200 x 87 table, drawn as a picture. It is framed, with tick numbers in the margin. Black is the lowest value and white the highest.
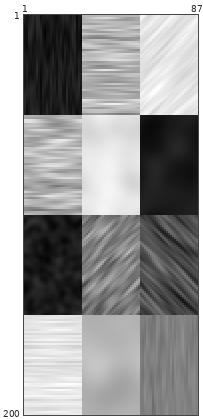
It is made of 4 by 3 panels. Panel 1,1: very low, streaked downward, faint in contrast. Panel 1,2: high, streaked across. Panel 1,3: very high, slanting up to the right, faint in contrast. Panel 2,1: high, streaked across. Panel 2,2: very high, smooth, faint in contrast. Panel 2,3: very low, smooth, faint in contrast. Panel 3,1: very low, blotchy, faint in contrast. Panel 3,2: middling, slanting up to the right. Panel 3,3: low, slanting down to the right. Panel 4,1: very high, streaked across, faint in contrast. Panel 4,2: high, smooth, faint in contrast. Panel 4,3: middling, streaked downward, faint in contrast.
